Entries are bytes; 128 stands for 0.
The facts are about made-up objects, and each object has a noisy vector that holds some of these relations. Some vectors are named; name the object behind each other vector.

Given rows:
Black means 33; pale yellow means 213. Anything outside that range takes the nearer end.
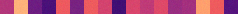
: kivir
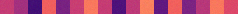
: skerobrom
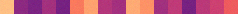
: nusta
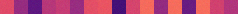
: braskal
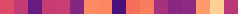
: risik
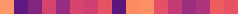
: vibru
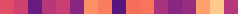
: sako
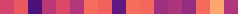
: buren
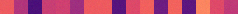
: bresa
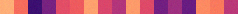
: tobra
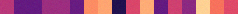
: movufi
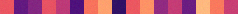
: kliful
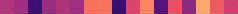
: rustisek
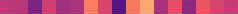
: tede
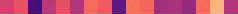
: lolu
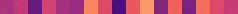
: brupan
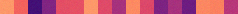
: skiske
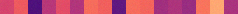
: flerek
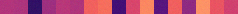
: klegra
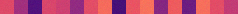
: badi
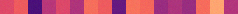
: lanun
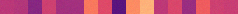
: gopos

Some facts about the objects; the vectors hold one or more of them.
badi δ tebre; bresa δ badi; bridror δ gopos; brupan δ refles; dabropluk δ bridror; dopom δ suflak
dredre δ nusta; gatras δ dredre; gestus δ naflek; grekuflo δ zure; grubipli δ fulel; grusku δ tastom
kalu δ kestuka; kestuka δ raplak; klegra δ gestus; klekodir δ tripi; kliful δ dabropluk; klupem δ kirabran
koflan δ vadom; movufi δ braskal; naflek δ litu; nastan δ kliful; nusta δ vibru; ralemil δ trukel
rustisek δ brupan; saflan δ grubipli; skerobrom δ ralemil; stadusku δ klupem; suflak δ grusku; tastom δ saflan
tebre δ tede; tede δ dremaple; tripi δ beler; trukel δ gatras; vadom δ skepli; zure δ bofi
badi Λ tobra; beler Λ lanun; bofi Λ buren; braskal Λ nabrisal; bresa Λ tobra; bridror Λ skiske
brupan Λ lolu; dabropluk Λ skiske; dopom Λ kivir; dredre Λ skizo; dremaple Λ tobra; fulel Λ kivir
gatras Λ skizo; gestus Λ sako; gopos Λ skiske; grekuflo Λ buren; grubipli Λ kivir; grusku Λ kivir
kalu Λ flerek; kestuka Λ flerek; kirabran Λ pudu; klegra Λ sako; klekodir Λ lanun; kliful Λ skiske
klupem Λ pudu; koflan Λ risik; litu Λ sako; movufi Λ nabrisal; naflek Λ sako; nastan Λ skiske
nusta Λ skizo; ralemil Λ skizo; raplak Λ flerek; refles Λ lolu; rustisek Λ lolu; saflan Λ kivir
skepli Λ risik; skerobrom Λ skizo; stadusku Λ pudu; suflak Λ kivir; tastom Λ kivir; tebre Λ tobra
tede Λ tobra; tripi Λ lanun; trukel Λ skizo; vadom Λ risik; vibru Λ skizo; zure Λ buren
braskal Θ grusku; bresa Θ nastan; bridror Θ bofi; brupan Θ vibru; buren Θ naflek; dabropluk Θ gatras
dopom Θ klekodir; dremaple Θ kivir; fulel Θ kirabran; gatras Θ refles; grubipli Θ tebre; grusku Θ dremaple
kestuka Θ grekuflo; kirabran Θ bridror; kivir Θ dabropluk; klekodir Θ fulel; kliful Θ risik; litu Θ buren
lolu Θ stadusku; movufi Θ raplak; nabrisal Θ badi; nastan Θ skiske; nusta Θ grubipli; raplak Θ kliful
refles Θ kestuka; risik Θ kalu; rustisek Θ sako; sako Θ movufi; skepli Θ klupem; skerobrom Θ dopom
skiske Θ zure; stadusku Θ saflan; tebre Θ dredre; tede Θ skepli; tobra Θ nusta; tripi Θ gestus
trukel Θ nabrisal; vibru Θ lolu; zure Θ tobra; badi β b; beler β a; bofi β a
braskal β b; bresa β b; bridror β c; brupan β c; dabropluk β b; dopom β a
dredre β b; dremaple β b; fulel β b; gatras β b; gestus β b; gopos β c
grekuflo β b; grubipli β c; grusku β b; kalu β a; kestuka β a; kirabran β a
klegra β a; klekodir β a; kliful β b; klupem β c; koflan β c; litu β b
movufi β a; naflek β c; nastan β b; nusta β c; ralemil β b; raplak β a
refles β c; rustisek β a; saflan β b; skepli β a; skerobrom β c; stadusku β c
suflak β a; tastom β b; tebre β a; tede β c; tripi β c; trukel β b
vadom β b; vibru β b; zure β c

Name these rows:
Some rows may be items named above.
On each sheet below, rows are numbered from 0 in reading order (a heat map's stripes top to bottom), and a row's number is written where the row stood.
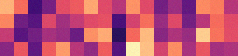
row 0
tobra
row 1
trukel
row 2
raplak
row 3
fulel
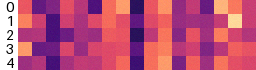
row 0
kliful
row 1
skizo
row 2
kestuka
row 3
dredre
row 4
bofi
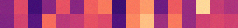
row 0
suflak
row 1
bridror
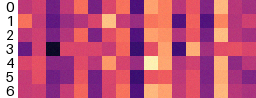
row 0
tastom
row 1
zure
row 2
tastom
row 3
klekodir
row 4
grubipli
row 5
grusku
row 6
saflan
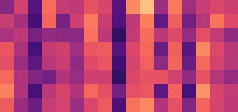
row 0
bridror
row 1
skerobrom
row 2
refles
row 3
bresa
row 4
braskal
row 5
dremaple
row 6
nastan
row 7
litu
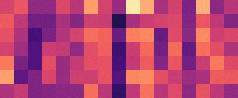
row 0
grubipli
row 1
dabropluk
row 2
tebre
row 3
grekuflo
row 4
ralemil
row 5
vibru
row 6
refles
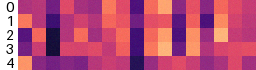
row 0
naflek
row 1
nastan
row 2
dopom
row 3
kirabran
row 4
gatras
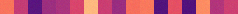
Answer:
zure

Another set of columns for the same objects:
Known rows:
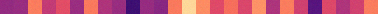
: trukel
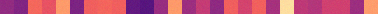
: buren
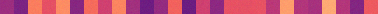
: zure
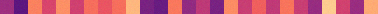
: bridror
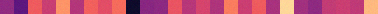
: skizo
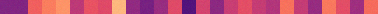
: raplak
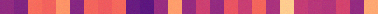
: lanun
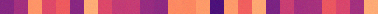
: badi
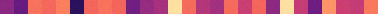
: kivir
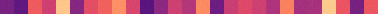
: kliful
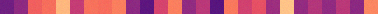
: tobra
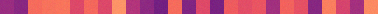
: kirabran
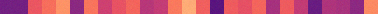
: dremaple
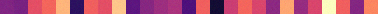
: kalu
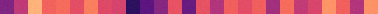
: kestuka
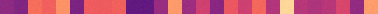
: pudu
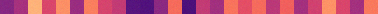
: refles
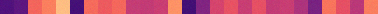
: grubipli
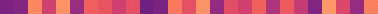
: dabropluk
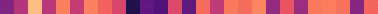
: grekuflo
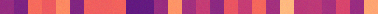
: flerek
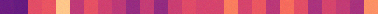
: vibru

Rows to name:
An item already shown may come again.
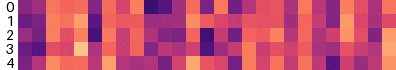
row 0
klekodir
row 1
tastom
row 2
naflek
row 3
nusta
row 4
tede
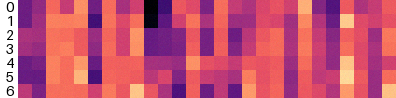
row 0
skerobrom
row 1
dopom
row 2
klegra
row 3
klegra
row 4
tastom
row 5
saflan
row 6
bofi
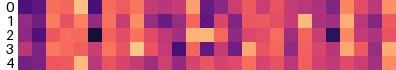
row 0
grubipli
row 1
zure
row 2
grusku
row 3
bofi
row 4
vibru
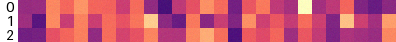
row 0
bresa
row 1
bridror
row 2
dremaple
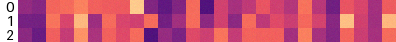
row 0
movufi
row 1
gopos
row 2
ralemil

